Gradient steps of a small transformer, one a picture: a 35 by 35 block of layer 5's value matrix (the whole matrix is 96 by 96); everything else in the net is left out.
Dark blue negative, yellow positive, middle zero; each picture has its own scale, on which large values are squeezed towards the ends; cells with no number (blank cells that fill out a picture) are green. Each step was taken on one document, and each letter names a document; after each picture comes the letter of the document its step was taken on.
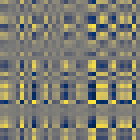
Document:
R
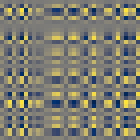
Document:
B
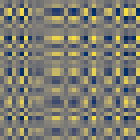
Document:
B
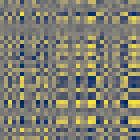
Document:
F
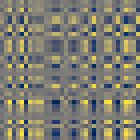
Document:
B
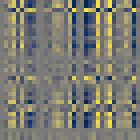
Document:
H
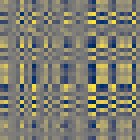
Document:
R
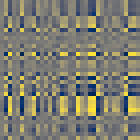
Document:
F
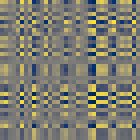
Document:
R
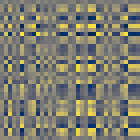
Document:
F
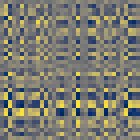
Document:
F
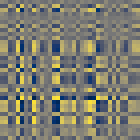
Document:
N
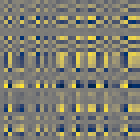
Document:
F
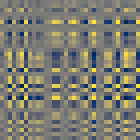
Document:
B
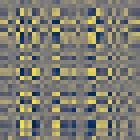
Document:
N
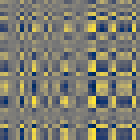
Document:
R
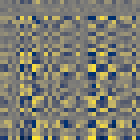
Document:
R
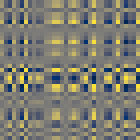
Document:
B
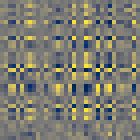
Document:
H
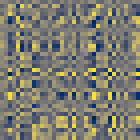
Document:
N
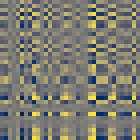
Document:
R
